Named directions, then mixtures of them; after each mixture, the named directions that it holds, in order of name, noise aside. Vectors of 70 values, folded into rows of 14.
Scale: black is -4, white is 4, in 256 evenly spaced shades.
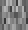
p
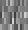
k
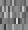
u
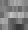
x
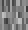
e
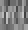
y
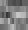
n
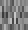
k, u, y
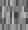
k, p, y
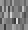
u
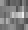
n, x, y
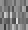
e, u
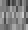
e, n, y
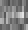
n, x, y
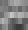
x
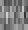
u, y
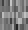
e, k, x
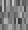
e, k, u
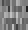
e, u, x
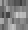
n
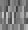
k, y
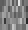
e, p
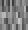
e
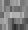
x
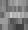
x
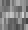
e, x, y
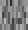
e, k, p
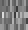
e, k, y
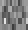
e, p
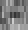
k, p, x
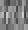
y
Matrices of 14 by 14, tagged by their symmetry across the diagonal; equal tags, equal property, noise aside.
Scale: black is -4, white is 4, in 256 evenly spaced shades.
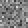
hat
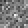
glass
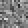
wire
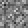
glass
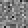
hat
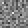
hat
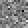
hat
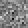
hat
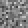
wire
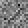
glass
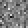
hat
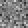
wire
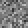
hat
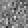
hat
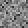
glass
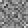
glass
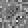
glass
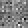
wire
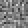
wire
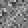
glass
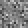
wire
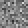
hat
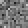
glass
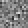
wire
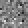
wire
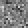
wire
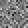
glass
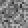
glass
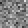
hat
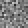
wire
